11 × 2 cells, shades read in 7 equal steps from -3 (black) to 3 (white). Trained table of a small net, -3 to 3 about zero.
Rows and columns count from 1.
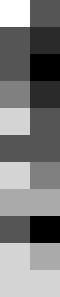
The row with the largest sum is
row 11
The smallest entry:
-3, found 2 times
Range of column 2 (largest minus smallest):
5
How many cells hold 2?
5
